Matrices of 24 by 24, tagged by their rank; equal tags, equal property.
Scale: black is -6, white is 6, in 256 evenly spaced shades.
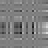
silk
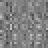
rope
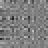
rope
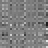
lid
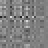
lid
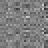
rope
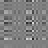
silk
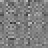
rope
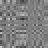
lid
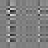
silk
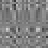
lid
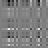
silk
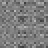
rope
